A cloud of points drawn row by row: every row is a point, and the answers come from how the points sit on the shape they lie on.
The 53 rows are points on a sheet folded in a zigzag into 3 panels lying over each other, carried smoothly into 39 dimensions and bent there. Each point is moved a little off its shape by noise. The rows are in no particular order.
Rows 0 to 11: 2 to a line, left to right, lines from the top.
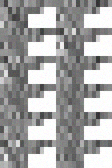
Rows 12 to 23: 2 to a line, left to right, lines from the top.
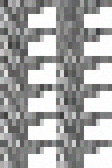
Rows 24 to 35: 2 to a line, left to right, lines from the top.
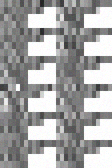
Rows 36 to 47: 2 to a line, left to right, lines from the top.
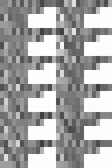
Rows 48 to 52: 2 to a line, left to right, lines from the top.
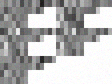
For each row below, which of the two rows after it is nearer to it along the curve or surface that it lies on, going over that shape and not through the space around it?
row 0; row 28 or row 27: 28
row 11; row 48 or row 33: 33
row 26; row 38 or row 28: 28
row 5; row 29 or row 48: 48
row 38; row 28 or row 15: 28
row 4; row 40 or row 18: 18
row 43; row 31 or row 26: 31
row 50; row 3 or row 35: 3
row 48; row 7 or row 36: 7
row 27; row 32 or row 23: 23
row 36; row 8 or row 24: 8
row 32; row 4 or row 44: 4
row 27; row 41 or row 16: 16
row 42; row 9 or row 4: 4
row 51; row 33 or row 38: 38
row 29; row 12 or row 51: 12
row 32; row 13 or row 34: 34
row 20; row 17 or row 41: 41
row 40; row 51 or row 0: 51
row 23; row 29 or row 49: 49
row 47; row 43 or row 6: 43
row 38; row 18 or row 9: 18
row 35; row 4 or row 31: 4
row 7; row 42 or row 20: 20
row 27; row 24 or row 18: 18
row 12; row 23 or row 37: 37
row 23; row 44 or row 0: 44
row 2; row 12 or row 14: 14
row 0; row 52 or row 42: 52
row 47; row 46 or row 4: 4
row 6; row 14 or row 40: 14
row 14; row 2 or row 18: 2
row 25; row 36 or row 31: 31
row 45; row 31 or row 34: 31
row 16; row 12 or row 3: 3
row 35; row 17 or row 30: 17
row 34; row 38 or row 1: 38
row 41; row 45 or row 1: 1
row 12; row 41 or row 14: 41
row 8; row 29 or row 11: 11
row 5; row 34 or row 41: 41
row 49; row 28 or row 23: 28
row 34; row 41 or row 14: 14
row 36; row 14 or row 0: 14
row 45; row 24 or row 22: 24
